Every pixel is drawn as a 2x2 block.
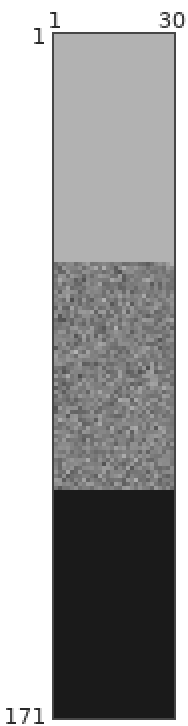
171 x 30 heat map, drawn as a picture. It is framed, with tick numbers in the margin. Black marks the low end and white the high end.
It is made of 3 by 1 panels. Panel 1,1: high, flat. Panel 2,1: middling, fine-grained. Panel 3,1: very low, flat.
